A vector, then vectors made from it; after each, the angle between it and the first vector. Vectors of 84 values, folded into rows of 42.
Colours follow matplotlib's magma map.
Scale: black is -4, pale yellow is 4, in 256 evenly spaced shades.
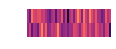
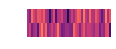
nearly parallel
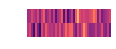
partly aligned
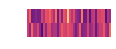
nearly opposite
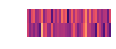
partly aligned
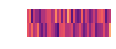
nearly opposite
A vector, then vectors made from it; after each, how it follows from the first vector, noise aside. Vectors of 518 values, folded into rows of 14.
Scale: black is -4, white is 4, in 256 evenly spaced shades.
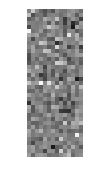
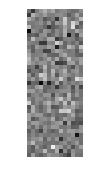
negated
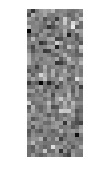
negated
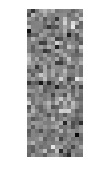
negated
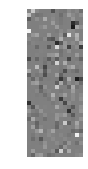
partly zeroed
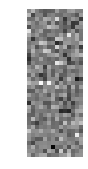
copied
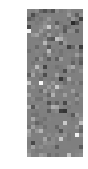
partly zeroed
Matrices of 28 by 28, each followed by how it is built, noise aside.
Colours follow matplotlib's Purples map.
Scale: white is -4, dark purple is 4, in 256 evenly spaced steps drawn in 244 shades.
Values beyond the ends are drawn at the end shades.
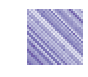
Toeplitz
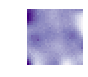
smooth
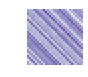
Toeplitz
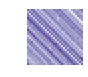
Toeplitz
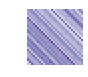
Toeplitz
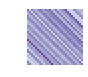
Toeplitz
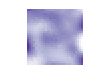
smooth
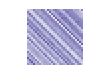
Toeplitz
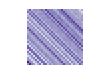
Toeplitz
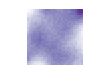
smooth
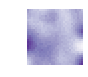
smooth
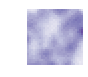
smooth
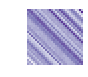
Toeplitz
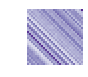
Toeplitz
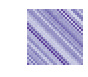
Toeplitz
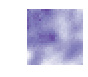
smooth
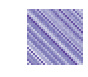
Toeplitz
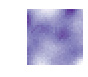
smooth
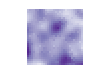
smooth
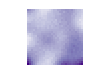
smooth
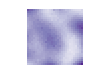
smooth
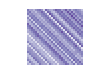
Toeplitz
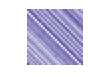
Toeplitz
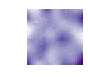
smooth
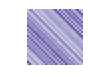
Toeplitz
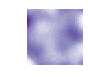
smooth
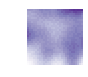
smooth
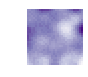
smooth
